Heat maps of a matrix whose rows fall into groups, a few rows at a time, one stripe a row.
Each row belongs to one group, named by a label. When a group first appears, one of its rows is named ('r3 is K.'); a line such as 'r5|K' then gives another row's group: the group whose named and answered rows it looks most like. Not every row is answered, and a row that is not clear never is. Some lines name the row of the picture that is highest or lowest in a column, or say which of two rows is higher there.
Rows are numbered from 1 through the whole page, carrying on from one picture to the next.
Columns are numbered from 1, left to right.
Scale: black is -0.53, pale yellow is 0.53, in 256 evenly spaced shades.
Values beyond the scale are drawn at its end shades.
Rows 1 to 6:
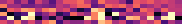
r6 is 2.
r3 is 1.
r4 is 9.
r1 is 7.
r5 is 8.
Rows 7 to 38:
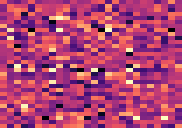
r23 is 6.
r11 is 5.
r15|9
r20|7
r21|5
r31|1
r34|8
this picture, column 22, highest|28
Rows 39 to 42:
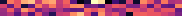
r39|1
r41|8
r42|7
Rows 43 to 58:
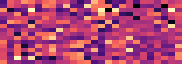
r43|1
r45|9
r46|2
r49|9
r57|6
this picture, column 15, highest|45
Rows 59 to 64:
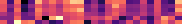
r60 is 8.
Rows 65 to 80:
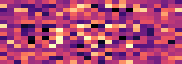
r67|6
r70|1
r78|1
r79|6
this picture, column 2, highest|75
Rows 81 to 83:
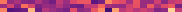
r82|8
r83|9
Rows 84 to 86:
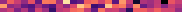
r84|5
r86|7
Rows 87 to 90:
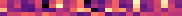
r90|1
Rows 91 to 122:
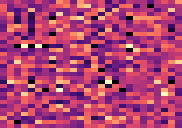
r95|7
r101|1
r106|6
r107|1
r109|8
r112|9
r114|8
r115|1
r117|5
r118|5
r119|8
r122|8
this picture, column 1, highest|120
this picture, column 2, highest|111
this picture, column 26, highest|106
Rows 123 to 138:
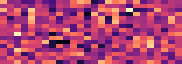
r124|7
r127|9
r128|9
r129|2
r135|6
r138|2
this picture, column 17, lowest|131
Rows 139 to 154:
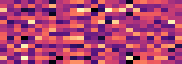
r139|7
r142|7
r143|1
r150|8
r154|7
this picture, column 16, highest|141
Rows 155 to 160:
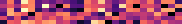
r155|8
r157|8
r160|1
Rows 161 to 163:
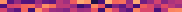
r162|1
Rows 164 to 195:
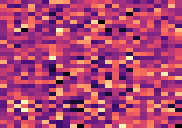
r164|5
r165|9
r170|8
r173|5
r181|7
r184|2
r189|8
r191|8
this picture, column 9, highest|171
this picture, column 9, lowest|184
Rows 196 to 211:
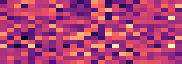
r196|1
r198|2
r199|1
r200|9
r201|7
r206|8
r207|9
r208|7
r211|7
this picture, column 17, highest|207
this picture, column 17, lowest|209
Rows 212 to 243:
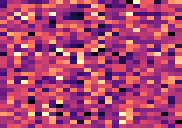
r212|6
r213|1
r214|8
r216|8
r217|6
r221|2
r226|2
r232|8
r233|5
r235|1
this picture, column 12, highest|227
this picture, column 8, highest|215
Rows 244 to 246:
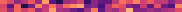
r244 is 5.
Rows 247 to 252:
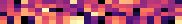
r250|1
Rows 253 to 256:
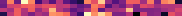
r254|1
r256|5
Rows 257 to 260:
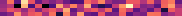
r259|5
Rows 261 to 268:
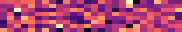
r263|6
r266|1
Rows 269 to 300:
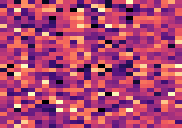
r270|1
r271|2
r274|7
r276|6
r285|6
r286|1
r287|6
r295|6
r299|8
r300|6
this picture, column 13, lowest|285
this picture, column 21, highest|285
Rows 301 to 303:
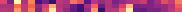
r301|6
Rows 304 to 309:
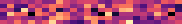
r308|5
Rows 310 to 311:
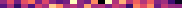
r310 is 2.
